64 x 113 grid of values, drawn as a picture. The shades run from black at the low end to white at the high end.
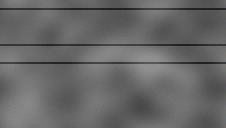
On average the colour sits 40% of the way up the scale. The values are skewed, with a long tail toward low values. Rows 5, 23 and 32 differ from the rows beside them.
